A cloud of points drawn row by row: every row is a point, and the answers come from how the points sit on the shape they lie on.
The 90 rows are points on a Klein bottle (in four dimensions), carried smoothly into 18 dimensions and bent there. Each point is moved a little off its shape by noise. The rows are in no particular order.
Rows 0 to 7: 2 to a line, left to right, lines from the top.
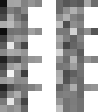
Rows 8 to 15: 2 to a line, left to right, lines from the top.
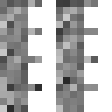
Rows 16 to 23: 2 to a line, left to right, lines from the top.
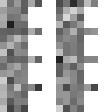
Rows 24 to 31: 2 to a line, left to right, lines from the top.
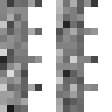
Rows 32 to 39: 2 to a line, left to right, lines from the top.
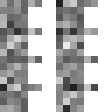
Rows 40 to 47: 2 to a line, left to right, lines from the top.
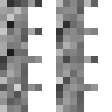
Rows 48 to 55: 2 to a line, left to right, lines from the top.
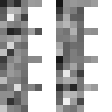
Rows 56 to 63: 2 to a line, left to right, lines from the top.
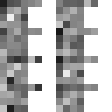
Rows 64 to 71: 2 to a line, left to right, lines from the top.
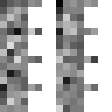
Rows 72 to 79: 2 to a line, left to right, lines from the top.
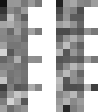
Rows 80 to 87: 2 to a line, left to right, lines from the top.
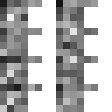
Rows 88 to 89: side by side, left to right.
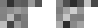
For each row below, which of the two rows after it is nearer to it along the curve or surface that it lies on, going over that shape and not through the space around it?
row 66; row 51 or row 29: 51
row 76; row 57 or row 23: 23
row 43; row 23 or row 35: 35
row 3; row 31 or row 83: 83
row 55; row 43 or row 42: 43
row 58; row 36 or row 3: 3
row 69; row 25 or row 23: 25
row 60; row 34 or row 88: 34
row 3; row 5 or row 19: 19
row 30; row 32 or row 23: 32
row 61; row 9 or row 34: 34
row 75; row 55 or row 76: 55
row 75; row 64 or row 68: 64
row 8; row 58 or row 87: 87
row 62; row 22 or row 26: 22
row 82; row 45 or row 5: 5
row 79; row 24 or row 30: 30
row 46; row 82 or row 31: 82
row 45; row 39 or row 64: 64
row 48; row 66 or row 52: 66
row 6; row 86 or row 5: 86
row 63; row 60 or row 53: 53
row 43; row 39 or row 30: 39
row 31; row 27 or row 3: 27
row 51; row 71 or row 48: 71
